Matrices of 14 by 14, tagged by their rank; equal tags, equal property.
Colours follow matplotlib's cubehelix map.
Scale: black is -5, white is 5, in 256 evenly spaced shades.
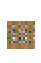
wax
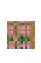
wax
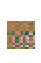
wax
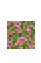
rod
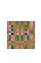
wax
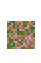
rod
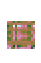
wax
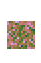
rod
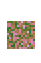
rod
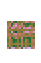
wax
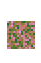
rod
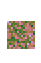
rod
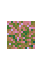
rod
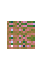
wax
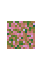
rod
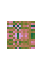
wax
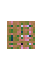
wax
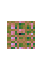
wax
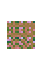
wax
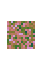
rod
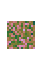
rod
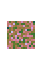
rod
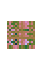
wax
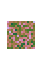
rod
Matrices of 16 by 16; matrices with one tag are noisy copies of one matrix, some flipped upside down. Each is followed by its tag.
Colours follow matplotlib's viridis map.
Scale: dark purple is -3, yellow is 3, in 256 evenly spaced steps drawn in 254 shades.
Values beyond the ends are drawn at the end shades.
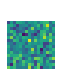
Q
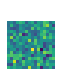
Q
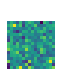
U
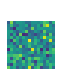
Q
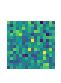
Q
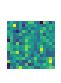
U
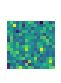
U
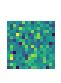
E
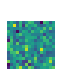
U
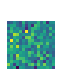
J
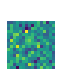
J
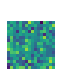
U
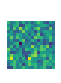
E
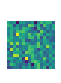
J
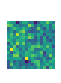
J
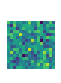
Q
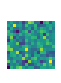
U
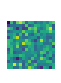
U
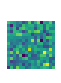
Q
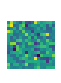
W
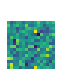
W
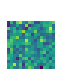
U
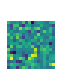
E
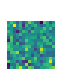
U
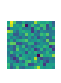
W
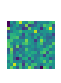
U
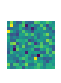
W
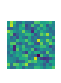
W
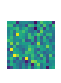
J
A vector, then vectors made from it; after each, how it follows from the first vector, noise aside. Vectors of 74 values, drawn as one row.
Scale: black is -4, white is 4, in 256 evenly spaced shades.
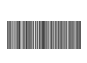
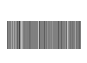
partly zeroed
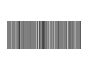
partly zeroed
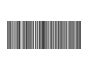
copied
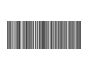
copied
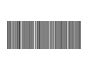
partly zeroed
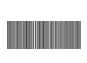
partly zeroed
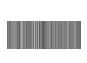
shrunk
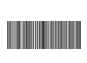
copied
